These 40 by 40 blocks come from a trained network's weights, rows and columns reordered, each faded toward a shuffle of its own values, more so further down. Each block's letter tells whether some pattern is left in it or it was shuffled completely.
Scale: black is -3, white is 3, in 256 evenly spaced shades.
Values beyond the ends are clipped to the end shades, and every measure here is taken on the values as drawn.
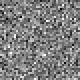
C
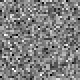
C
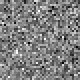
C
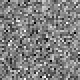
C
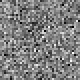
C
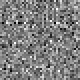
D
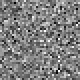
D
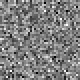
C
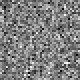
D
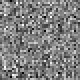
D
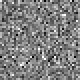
D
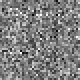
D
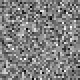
C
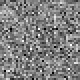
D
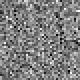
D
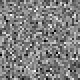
D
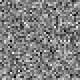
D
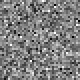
C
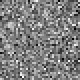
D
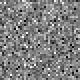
C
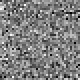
D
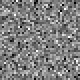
C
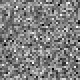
C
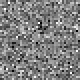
C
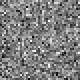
C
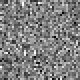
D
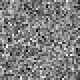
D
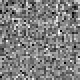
D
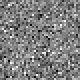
C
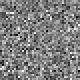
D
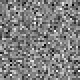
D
